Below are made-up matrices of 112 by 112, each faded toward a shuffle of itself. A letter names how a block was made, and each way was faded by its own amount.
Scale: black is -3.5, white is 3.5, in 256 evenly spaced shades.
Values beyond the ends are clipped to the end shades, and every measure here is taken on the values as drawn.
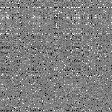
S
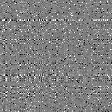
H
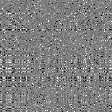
H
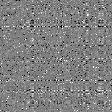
H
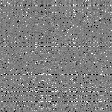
H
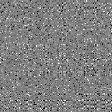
S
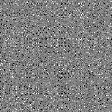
S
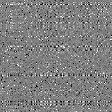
H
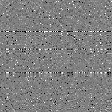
H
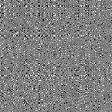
S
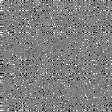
H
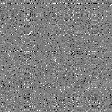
S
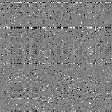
H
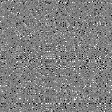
S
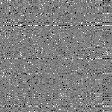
H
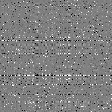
H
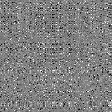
S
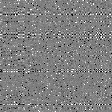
H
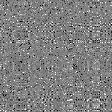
S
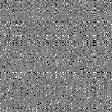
H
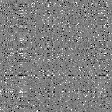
S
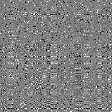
H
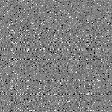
S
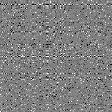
H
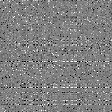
H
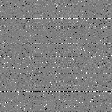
H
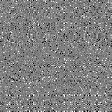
S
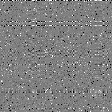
H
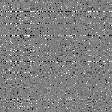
H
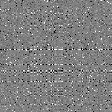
H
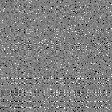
H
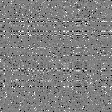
H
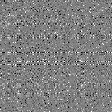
H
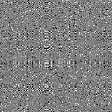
H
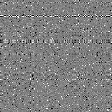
H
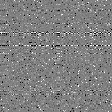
H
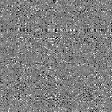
S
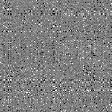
S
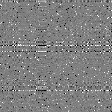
H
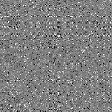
S
